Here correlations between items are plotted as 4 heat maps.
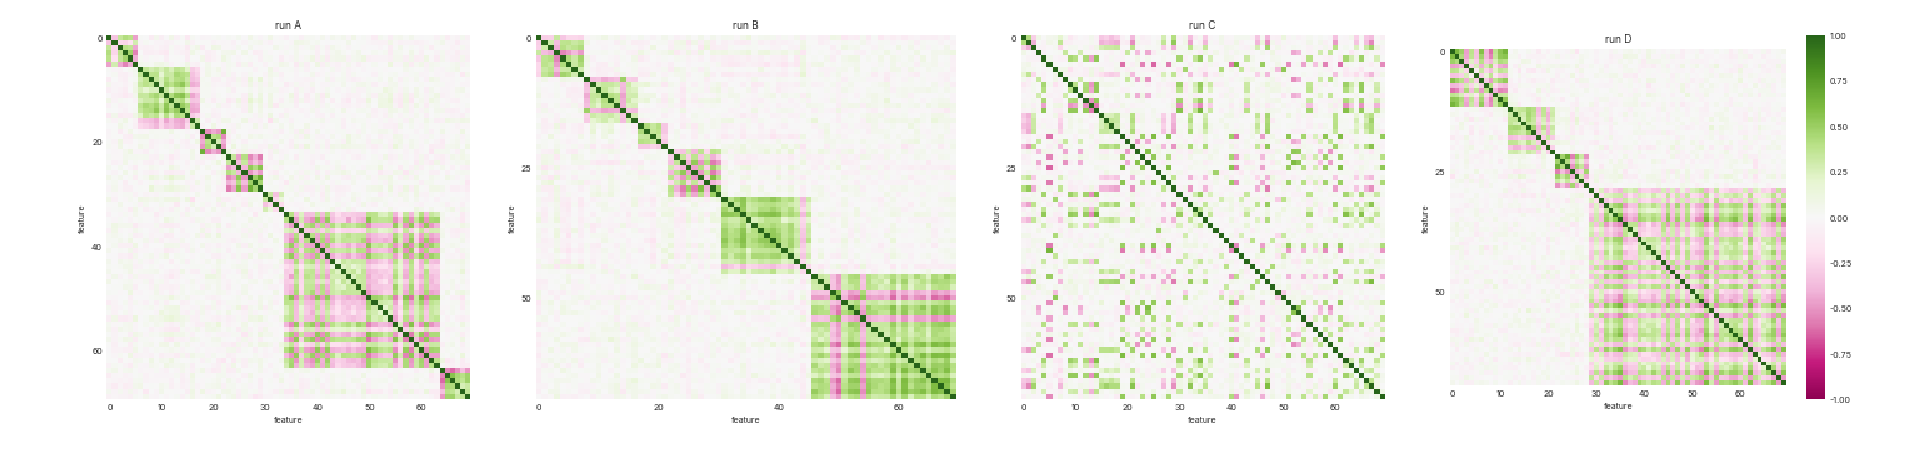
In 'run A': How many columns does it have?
70
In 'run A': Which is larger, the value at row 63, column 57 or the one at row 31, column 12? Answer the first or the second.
the first
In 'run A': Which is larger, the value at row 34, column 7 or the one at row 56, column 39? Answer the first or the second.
the second
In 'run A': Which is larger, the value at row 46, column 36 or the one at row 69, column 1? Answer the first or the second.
the first
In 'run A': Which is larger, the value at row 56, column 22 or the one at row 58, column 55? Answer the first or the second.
the second
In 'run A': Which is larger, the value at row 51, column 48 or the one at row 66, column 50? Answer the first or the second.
the second
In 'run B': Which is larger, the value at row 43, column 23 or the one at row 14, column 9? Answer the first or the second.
the first
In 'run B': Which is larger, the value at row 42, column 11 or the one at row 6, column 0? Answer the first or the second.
the first
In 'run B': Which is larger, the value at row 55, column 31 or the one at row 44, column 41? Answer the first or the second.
the first
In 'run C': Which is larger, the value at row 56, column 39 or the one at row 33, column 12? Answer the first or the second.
the second
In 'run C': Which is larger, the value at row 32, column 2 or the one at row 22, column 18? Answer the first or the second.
the first
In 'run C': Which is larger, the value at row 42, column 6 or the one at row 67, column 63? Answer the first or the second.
the first
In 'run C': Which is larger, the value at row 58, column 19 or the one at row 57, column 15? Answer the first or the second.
the first
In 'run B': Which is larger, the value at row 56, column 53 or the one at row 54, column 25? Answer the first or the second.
the first
